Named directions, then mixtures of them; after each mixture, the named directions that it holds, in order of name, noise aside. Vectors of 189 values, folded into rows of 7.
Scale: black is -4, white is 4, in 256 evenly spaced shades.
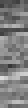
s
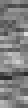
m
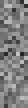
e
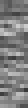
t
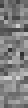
e, s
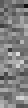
e, m, t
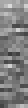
m, s, t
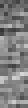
s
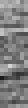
s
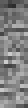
m, s, t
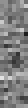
e, m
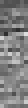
m, s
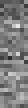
e, s, t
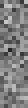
e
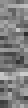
m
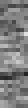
m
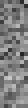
e, s
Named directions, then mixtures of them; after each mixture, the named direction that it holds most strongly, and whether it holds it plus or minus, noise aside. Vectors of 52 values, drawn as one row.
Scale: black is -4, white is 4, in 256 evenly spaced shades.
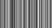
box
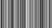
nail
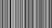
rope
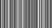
box, plus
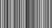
nail, minus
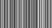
box, plus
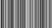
nail, plus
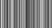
nail, minus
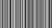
rope, plus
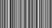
box, plus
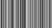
nail, plus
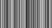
nail, minus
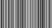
nail, plus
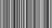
rope, minus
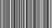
rope, minus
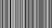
rope, plus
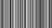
rope, plus
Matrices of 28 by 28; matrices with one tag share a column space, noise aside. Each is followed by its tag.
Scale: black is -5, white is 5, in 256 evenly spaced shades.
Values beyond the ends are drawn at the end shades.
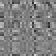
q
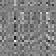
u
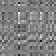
u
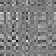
u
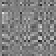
u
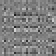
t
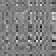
u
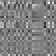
q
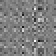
t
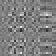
t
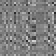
u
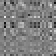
q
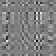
u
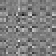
t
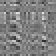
u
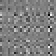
t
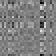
q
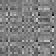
t
